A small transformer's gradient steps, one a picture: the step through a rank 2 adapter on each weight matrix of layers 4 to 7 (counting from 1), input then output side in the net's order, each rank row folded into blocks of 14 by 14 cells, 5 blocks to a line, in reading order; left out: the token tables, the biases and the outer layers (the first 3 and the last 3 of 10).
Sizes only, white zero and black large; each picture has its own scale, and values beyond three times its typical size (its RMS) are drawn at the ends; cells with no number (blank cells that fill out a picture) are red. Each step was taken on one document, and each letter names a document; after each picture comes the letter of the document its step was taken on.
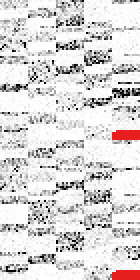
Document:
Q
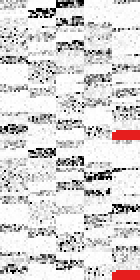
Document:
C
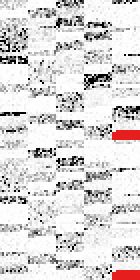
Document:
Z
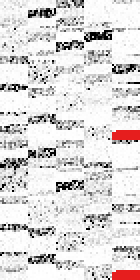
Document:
Q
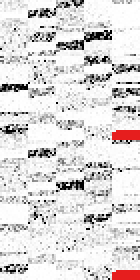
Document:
Q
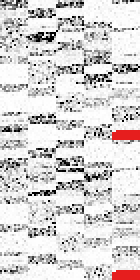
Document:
C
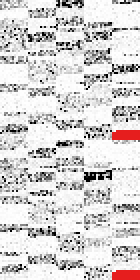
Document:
C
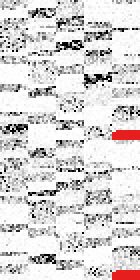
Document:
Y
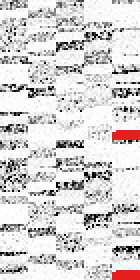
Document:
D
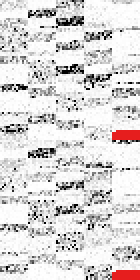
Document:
Q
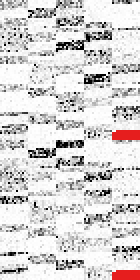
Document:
C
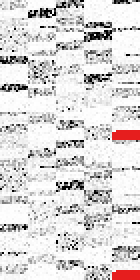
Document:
Q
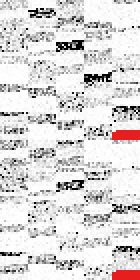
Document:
Y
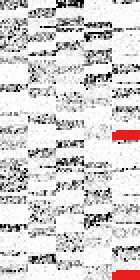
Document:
D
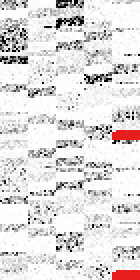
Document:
Z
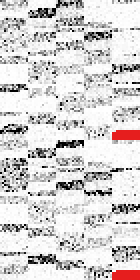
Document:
C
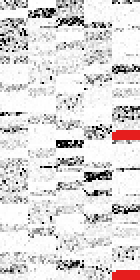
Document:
Z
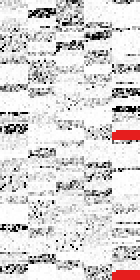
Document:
Q
